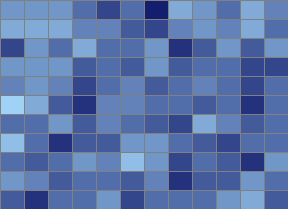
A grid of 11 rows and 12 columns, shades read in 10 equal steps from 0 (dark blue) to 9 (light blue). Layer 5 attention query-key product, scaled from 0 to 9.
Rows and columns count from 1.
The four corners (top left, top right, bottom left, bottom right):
6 5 3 3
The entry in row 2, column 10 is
5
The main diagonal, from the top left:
6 7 4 3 4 5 3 4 4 3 7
